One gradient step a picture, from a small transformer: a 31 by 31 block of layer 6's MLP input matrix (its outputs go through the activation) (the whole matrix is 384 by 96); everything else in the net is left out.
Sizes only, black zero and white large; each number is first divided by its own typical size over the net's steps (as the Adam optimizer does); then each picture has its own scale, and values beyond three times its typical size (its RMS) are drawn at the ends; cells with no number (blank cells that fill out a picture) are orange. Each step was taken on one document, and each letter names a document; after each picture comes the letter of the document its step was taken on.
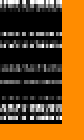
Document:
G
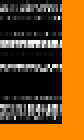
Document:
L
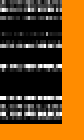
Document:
L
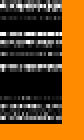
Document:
L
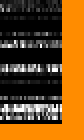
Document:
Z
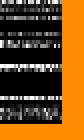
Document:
Z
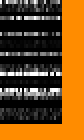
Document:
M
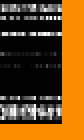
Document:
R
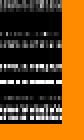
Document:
G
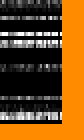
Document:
L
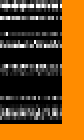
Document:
Z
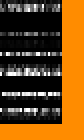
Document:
M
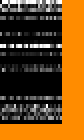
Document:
R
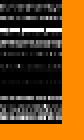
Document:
L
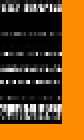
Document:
G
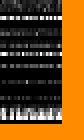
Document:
R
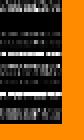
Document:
M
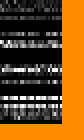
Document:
Z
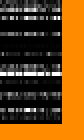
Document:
M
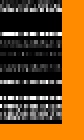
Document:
G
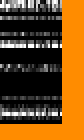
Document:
Z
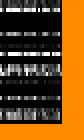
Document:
M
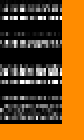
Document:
Z
